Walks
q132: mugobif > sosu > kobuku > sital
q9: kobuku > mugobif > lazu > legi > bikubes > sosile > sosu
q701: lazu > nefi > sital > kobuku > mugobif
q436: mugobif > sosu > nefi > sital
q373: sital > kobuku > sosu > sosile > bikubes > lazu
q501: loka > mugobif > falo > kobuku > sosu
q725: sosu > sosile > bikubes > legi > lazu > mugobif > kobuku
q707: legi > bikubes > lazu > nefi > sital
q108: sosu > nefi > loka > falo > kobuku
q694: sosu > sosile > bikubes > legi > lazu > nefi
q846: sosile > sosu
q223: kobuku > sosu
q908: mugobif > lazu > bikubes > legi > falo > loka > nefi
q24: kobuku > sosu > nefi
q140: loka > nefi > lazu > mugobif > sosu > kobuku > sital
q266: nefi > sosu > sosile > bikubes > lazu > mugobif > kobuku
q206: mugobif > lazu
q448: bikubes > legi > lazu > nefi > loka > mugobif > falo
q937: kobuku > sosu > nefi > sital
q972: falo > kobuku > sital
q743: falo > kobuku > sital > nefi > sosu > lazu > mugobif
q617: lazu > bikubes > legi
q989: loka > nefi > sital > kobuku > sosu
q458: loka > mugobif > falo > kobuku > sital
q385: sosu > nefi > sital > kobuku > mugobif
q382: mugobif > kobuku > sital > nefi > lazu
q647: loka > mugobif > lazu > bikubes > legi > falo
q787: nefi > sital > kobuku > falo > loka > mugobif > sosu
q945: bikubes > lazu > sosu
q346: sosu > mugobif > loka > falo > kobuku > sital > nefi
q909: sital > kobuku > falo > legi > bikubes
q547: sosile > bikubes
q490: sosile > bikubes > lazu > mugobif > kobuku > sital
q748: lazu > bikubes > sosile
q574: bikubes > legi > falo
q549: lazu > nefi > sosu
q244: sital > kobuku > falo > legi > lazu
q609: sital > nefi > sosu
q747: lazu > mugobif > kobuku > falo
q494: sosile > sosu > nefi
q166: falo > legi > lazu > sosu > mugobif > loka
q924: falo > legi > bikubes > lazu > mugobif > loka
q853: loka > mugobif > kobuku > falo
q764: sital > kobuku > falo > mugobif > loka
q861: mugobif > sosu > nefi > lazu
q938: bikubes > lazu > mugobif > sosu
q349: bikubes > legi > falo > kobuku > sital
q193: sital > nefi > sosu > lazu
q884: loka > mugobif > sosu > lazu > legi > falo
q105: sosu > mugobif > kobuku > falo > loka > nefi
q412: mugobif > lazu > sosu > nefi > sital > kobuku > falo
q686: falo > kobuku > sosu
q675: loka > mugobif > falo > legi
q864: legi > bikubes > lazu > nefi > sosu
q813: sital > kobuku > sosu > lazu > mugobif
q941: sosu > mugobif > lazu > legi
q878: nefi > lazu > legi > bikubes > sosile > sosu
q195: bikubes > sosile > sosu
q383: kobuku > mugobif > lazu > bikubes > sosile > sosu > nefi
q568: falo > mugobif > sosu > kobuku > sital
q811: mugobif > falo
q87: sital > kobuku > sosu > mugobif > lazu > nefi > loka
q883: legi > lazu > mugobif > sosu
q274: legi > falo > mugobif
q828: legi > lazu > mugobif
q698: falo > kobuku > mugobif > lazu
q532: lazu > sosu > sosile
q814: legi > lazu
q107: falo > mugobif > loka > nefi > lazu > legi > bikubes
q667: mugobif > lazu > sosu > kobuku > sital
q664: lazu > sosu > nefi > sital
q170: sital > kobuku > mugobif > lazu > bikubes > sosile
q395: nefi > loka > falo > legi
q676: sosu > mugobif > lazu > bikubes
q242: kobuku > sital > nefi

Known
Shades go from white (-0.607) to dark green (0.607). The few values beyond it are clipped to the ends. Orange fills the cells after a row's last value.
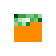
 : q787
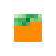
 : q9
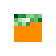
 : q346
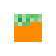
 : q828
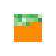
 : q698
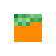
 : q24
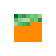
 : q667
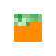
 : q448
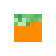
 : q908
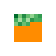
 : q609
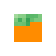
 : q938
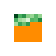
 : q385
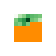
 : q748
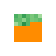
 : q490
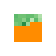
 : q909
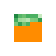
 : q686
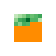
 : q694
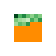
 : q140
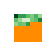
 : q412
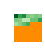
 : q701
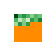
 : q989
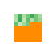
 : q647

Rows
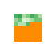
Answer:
q675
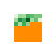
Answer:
q617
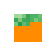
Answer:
q846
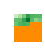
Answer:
q532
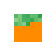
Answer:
q549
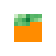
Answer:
q945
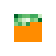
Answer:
q501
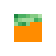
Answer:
q349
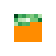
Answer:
q568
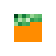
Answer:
q937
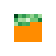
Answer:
q132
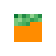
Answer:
q664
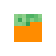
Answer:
q883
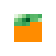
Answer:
q878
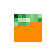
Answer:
q972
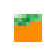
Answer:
q195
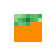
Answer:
q864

